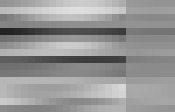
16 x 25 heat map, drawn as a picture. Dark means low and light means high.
No overall slope runs across the table. The right part is calmer, past a seam about 70% of the way across. Streaks run across, left to right.
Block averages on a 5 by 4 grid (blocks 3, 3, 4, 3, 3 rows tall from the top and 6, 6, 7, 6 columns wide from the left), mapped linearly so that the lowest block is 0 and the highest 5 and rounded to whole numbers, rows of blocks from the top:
3 5 4 2 | 0 1 1 2 | 2 2 2 2 | 3 3 3 3 | 3 3 4 3
